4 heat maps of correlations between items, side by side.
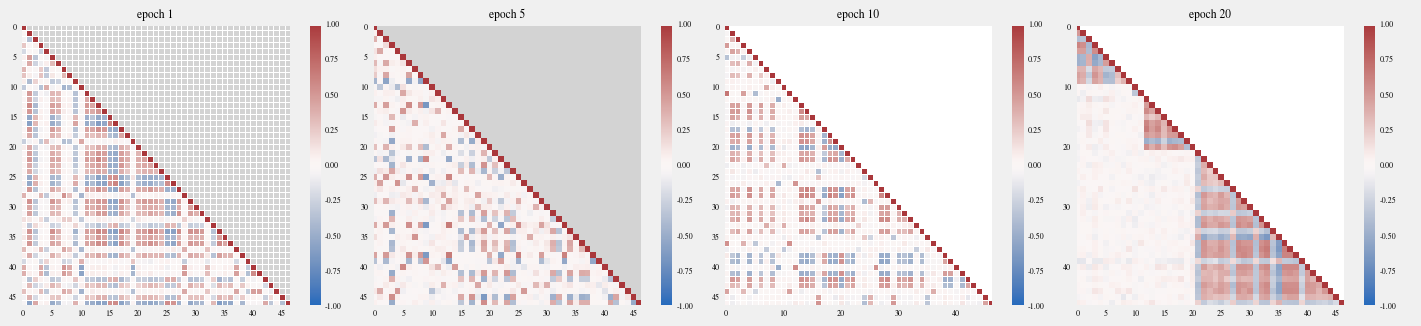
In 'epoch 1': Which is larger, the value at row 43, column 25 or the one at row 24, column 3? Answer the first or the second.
the second
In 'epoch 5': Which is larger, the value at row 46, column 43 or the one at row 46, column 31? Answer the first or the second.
the second
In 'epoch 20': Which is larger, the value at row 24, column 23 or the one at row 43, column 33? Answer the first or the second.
the second
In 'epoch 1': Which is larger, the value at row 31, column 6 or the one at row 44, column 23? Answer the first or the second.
the first
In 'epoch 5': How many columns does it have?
47
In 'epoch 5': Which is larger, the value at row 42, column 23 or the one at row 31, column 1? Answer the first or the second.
the second
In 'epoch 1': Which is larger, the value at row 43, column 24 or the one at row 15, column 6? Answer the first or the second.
the first
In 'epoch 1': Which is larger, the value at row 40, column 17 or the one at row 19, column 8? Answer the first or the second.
the first
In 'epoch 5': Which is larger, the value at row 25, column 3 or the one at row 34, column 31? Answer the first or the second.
the second
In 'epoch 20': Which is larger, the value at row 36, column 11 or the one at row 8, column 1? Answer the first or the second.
the second
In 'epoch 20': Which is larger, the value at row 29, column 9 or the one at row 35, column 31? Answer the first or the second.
the second
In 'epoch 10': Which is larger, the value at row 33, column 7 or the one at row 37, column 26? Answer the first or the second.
the first
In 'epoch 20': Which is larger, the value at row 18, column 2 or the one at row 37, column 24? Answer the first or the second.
the second
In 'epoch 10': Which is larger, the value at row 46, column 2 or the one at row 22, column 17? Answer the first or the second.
the first
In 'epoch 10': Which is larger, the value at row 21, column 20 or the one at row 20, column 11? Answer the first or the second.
the second
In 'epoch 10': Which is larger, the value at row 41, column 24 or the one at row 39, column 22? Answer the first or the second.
the first
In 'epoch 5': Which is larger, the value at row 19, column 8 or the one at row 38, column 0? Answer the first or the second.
the second
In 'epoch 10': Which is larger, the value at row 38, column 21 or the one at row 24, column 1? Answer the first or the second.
the second
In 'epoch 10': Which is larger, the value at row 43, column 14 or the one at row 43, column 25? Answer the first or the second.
the first
